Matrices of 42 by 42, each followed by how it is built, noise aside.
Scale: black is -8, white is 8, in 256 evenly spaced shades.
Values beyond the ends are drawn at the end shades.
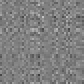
low rank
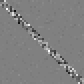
banded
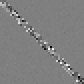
banded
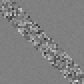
banded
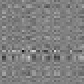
low rank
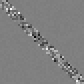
banded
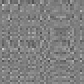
low rank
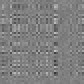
low rank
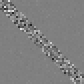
banded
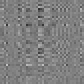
low rank
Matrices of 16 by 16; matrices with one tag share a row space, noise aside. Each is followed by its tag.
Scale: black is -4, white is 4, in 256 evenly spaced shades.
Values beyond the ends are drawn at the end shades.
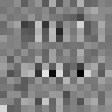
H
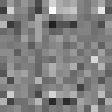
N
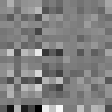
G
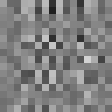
H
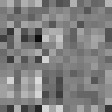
G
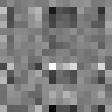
N
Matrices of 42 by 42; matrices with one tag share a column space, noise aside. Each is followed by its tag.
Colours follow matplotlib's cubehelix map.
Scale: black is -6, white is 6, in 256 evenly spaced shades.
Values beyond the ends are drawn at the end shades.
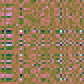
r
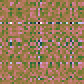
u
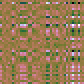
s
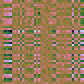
r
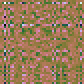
s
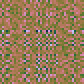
r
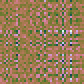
r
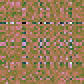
u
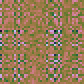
r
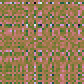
s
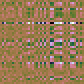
u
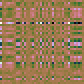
u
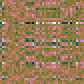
u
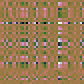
u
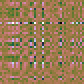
u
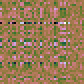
u
